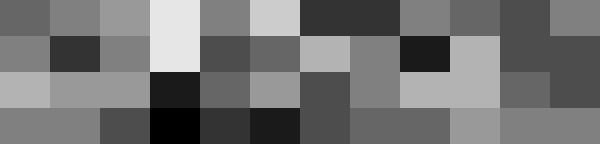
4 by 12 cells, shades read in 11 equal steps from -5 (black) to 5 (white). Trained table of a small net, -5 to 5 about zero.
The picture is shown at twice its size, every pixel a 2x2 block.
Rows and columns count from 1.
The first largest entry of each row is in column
4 4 1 10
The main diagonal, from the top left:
-1 -3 1 -5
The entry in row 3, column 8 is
0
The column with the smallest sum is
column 5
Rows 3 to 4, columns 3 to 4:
1 -4 / -2 -5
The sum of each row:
-2 -6 -1 -17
